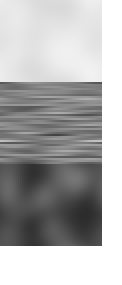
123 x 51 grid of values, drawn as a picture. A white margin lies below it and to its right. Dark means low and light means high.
The table splits into 3 rows of 1 panel. Panel 1,1: very high, smooth, faint in contrast. Panel 2,1: middling, streaked across. Panel 3,1: low, smooth.
